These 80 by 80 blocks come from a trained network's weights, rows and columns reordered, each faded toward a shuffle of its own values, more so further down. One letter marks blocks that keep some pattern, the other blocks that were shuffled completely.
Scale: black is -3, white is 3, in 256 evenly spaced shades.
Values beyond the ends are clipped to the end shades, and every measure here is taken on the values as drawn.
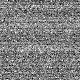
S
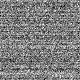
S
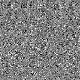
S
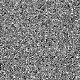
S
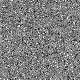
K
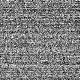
S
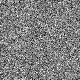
K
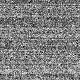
S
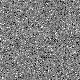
K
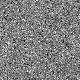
K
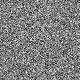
K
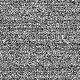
S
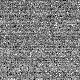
S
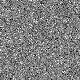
K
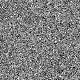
K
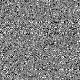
S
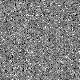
S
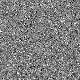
K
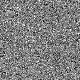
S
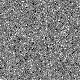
K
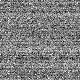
S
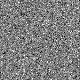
K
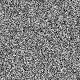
K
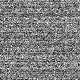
S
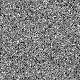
K
